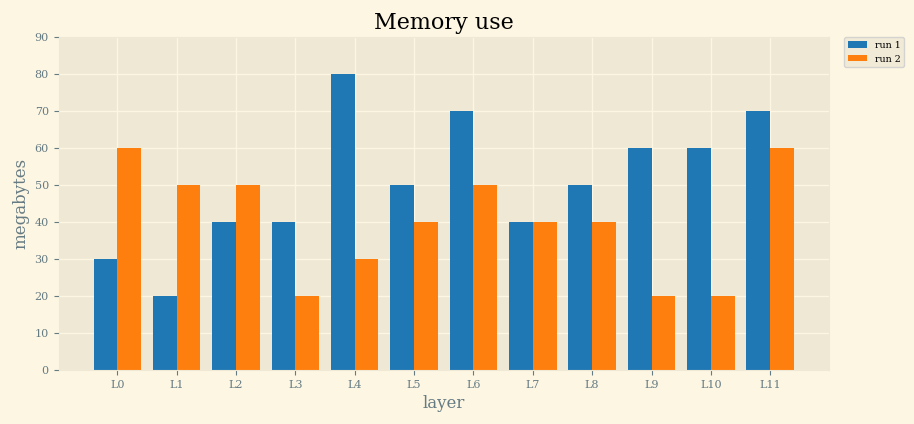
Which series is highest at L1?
run 2
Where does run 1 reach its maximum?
L4
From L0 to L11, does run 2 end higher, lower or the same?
the same
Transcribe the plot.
Title: Memory use
x-axis: layer, ticks L0 L1 L2 L3 L4 L5 L6 L7 L8 L9 L10 L11
y-axis: megabytes, ticks 0 10 20 30 40 50 60 70 80 90
Legend: run 1, run 2
Values:
run 1: 30 20 40 40 80 50 70 40 50 60 60 70
run 2: 60 50 50 20 30 40 50 40 40 20 20 60
